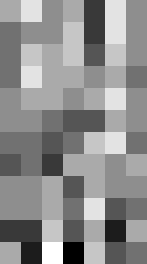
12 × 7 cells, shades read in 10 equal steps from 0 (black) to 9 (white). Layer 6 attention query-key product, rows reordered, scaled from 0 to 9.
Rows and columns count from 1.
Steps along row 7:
same down up up up down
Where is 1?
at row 11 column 6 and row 12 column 2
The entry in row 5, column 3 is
6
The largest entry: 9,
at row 12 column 3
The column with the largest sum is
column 6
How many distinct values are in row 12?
7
